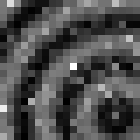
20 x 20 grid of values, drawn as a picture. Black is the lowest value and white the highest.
Mirror symmetry: none. Average level on the scale: 30%. Slope: none. Rings: centred on the bottom right.
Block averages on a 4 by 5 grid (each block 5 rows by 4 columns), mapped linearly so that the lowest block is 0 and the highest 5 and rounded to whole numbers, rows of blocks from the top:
2 3 4 2 2
4 1 4 4 4
3 5 1 5 4
3 5 1 2 0
